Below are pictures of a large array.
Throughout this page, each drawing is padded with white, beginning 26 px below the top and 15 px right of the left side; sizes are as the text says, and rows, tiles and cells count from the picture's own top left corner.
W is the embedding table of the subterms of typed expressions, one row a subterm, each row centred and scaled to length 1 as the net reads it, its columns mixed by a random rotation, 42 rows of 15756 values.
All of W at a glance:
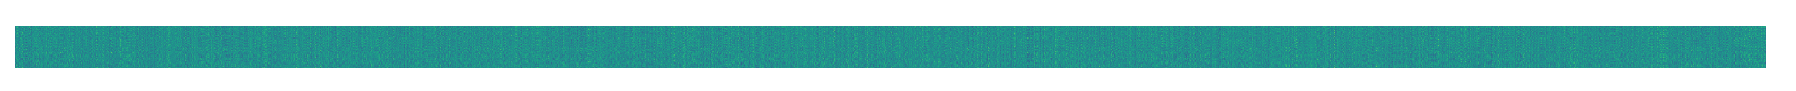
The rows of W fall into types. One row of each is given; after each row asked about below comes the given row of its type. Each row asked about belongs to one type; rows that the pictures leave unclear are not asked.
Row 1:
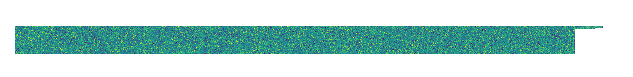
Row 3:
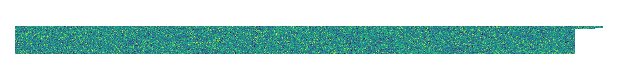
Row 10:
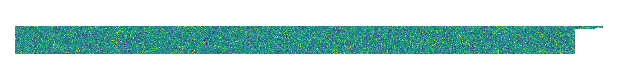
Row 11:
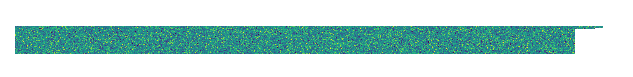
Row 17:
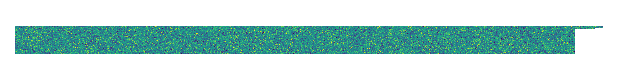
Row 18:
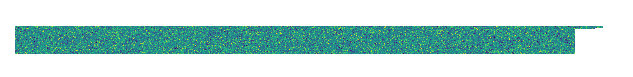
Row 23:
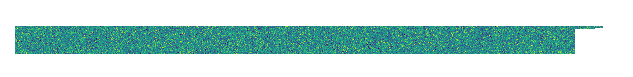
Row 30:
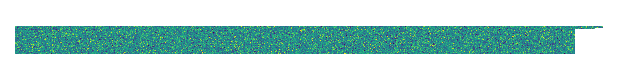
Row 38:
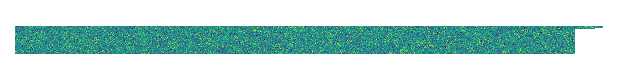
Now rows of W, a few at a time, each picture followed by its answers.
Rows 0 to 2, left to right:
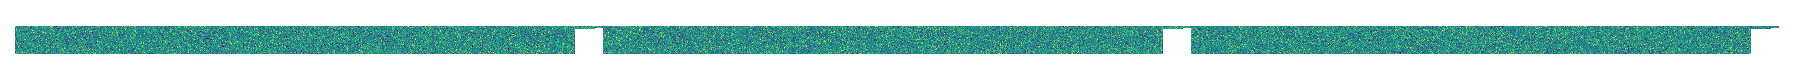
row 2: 10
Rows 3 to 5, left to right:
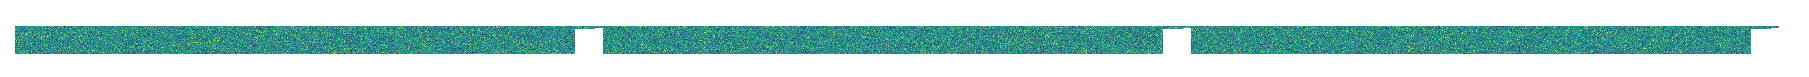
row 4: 10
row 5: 17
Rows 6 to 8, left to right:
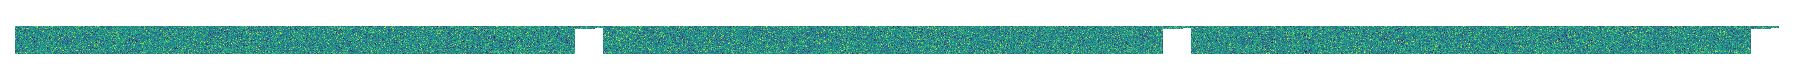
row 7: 1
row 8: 23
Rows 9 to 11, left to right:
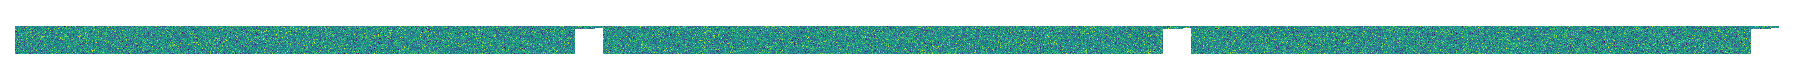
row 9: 3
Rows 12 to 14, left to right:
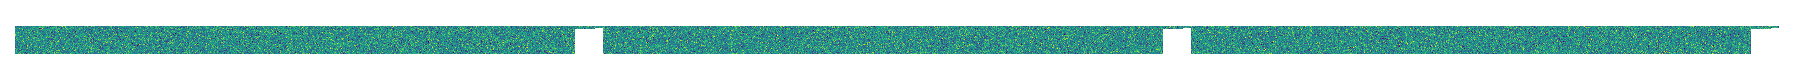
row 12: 11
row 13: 30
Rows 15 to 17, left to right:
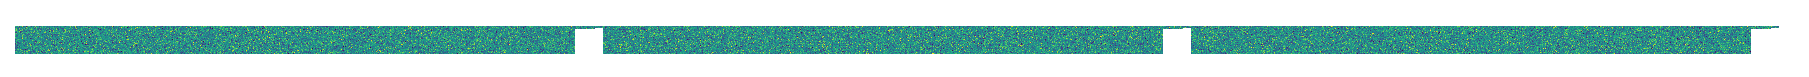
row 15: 17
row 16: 30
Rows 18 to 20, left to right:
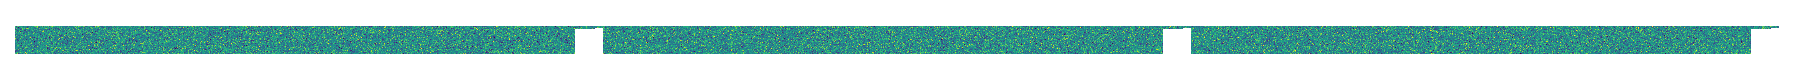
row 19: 30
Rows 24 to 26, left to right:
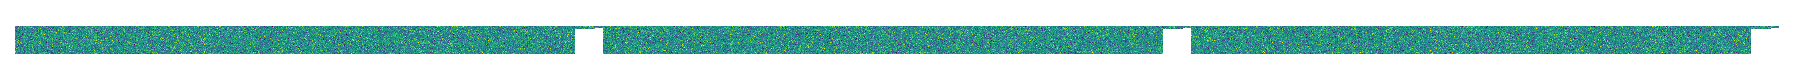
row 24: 38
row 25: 18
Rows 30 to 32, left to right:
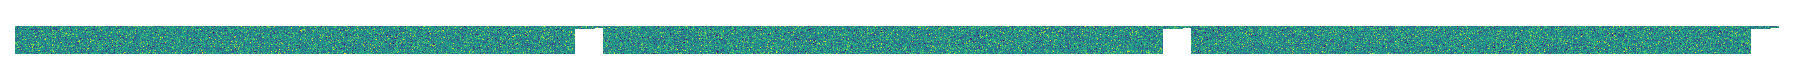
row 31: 23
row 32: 10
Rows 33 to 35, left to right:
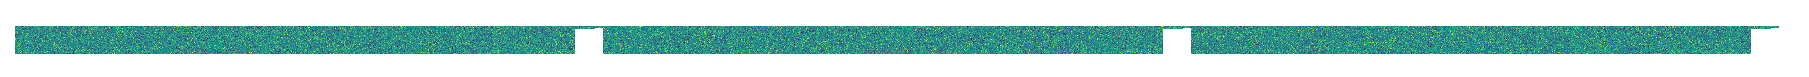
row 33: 10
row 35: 3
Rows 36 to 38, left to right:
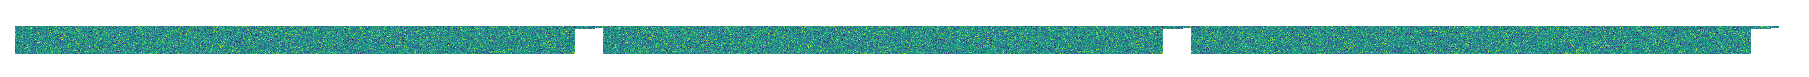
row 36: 18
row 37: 18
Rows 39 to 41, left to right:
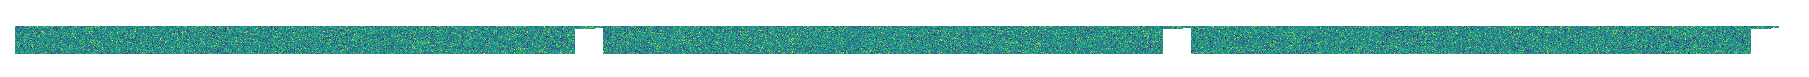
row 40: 38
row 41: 18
